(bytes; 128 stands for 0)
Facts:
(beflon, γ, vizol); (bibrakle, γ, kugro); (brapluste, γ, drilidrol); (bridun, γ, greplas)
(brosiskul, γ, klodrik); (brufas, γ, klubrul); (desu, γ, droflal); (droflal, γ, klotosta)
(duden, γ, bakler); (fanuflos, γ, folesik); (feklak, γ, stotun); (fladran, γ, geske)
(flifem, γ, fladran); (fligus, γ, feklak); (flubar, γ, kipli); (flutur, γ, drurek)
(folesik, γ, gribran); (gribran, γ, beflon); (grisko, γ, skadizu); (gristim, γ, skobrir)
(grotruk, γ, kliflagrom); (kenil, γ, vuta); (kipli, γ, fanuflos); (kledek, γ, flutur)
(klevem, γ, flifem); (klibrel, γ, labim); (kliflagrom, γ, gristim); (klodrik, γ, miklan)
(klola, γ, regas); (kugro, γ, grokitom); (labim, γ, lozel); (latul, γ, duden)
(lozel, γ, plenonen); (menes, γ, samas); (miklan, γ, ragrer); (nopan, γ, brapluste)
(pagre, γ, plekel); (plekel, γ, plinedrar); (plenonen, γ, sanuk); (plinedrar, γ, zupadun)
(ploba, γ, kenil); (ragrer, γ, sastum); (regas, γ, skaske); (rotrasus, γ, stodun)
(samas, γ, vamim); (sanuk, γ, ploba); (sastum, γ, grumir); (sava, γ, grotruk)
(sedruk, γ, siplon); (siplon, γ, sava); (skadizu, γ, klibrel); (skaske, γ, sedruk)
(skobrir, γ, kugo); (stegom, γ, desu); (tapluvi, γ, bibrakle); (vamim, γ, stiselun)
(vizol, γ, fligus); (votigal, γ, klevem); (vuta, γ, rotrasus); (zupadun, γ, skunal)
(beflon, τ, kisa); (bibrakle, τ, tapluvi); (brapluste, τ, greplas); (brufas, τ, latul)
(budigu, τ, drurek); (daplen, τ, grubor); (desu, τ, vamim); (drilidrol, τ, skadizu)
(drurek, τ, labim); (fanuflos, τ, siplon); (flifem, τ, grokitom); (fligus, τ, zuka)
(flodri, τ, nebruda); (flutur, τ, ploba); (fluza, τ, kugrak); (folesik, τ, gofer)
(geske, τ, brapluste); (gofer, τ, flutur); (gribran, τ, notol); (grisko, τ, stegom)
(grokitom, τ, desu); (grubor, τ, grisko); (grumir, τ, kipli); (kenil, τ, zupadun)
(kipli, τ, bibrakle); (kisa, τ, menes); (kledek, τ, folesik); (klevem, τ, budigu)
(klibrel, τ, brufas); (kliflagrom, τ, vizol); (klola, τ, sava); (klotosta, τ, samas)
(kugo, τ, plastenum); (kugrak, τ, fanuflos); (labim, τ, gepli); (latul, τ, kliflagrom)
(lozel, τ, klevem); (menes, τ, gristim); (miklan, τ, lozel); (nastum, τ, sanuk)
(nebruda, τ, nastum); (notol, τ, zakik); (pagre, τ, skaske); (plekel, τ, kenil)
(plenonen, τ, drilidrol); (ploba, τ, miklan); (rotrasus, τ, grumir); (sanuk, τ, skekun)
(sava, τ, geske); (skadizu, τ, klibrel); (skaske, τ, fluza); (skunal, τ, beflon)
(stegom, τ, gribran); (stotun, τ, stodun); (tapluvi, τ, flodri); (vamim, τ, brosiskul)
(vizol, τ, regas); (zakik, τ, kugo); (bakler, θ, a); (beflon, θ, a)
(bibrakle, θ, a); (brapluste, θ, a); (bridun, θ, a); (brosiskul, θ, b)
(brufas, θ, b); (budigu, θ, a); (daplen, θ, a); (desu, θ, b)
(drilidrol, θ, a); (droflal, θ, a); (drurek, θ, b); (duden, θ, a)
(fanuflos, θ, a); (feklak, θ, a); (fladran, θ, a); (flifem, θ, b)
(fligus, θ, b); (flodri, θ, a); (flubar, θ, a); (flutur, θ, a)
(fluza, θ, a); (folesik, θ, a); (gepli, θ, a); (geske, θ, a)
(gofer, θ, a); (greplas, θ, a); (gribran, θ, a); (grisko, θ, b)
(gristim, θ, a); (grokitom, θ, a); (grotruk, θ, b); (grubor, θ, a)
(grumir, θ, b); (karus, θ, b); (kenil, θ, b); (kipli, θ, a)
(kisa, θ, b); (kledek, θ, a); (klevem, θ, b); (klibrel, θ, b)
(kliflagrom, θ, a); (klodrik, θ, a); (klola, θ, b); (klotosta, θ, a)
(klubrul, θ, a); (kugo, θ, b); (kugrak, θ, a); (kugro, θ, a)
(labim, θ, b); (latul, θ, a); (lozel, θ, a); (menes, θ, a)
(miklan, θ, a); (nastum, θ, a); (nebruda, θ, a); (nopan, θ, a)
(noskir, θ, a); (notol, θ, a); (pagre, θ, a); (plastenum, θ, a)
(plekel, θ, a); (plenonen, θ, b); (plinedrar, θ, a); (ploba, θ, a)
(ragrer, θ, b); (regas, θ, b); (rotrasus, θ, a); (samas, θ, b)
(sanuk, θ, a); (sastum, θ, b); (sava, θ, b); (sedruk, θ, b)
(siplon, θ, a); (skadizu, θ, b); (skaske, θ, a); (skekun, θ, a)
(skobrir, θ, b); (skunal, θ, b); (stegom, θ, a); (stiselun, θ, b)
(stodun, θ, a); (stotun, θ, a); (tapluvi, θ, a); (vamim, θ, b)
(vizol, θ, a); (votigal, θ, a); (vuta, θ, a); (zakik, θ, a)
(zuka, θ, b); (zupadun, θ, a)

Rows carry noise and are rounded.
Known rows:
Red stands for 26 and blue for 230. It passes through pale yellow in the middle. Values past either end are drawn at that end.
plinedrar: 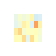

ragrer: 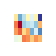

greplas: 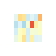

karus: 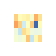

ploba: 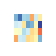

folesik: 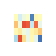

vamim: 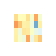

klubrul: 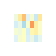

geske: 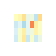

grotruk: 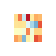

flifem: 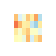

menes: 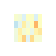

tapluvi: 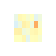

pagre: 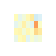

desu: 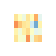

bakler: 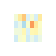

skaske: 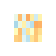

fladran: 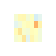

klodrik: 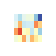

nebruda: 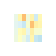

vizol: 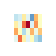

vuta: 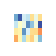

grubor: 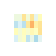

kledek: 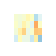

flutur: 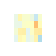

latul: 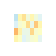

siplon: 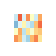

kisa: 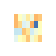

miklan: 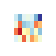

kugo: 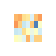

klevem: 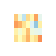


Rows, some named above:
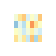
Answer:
gepli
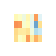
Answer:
brosiskul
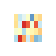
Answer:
beflon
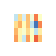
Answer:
regas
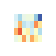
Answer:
klodrik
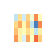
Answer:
regas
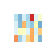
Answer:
sanuk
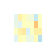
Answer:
flutur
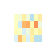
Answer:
feklak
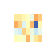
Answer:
zuka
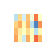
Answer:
regas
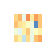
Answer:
skobrir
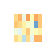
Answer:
skobrir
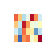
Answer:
labim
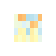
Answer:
plastenum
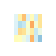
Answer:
skekun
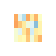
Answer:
klola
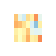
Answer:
klevem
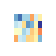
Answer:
ploba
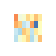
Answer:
skunal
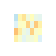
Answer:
latul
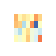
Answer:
drurek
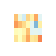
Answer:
klevem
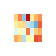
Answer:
sava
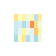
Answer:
klotosta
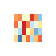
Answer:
klibrel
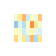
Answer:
gepli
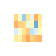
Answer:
samas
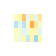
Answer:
budigu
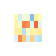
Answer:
fanuflos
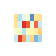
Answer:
beflon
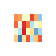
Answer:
klibrel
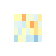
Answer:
stotun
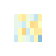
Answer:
gofer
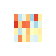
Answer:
fligus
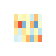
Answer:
grumir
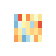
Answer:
kliflagrom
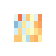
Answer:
gristim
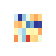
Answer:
kenil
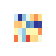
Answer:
kenil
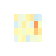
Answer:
pagre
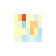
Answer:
drilidrol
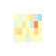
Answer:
plekel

